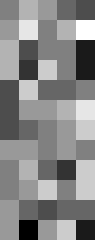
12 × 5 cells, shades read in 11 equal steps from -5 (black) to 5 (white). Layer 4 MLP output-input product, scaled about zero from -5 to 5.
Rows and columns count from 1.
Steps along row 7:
up up up up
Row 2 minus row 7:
3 5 0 1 2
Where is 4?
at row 2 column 2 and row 6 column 5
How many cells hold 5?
1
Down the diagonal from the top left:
0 4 0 0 0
